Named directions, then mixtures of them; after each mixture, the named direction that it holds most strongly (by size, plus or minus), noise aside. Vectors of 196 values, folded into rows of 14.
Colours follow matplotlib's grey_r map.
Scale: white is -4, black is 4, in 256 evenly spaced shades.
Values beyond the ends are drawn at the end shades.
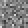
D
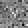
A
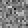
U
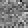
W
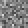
D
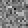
U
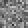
D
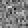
U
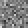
D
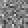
D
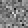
A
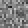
U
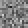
D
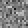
U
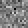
U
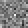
D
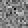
U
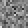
D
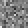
D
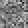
W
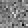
A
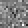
A
